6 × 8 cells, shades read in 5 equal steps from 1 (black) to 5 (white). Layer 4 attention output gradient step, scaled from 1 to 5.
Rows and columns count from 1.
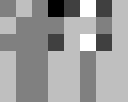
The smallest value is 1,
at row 1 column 4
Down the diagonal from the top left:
3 3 3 4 4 3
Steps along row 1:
up down down up up down up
